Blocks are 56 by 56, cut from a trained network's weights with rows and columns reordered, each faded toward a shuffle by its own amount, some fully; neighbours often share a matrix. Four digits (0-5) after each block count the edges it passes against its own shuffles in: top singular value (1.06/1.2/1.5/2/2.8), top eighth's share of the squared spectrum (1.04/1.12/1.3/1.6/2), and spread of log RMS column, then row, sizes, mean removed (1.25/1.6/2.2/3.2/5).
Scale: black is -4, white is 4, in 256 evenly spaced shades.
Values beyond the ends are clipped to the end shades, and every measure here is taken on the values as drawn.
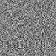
3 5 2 1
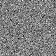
1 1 0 0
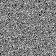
0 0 0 0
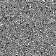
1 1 0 0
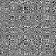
4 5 3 3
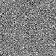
3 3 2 1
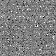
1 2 1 0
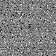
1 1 1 0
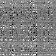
3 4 3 2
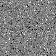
0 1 0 0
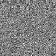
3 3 2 1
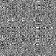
3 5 2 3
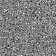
0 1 0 0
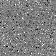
0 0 0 0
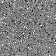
0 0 0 0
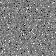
0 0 0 0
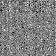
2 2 0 2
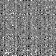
3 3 1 3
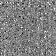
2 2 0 1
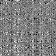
3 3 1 3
